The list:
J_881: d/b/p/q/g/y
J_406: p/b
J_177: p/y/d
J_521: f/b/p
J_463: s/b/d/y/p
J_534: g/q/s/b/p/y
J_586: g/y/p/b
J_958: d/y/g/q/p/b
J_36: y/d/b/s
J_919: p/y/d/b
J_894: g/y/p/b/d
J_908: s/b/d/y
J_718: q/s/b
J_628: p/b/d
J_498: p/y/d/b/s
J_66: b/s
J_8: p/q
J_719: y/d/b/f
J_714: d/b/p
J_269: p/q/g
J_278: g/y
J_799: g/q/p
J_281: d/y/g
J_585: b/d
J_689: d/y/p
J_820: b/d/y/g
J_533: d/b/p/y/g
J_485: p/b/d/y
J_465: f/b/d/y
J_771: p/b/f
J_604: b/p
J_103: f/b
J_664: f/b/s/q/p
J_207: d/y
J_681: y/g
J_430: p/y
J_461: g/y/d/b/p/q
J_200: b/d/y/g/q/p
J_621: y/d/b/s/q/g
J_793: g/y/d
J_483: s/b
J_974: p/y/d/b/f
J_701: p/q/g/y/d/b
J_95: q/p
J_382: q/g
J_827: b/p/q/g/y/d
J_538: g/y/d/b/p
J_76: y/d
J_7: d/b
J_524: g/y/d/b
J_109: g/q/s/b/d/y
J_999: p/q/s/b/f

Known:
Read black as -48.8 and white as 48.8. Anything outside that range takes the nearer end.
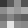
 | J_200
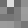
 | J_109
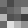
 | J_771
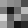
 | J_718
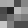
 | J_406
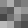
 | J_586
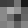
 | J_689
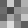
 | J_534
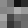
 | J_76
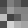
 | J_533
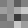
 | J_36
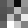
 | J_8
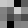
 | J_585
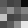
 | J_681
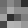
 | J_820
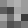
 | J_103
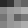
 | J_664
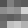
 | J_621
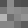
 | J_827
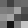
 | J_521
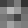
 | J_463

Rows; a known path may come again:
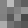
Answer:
J_701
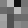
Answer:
J_628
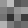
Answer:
J_919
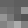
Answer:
J_999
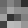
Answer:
J_820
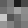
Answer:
J_177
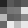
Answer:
J_269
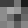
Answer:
J_689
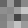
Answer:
J_498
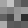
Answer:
J_524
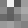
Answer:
J_908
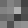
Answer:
J_714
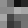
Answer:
J_76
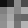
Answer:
J_799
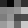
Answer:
J_95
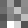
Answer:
J_461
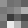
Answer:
J_974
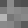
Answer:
J_827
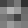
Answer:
J_463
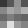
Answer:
J_200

